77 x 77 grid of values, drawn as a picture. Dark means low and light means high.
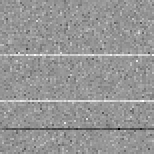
Odd lines: rows 28, 51 and 65. Average level on the scale: 60%. Histogram: heavy tails on both sides.
